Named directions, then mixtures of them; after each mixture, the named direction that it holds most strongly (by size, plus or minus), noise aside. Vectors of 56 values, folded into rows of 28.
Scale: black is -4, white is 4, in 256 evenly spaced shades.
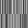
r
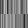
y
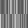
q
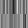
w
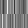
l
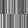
l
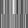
w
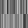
y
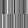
l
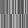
q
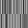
r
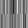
w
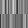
w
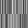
r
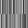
r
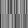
q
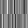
l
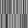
r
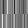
l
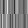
l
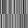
r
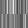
w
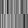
y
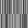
r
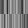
q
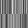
r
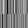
l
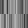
q
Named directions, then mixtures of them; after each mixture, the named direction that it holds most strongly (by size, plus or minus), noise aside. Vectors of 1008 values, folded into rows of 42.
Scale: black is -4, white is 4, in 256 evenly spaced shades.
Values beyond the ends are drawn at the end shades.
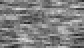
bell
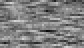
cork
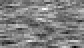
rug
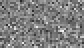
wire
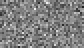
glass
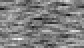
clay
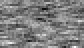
rug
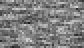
bell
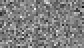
glass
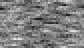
clay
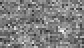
wire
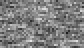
rug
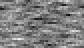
clay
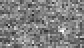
wire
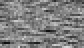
cork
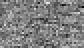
glass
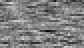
cork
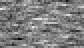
clay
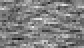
clay
